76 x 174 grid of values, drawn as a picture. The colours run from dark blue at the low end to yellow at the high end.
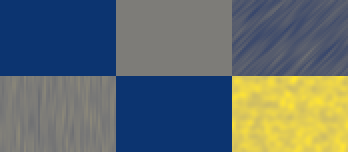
It is made of 2 by 3 panels. Panel 1,1: very low, flat. Panel 1,2: middling, flat. Panel 1,3: low, slanting up to the right, faint in contrast. Panel 2,1: middling, streaked downward, faint in contrast. Panel 2,2: very low, flat. Panel 2,3: very high, blotchy, faint in contrast.
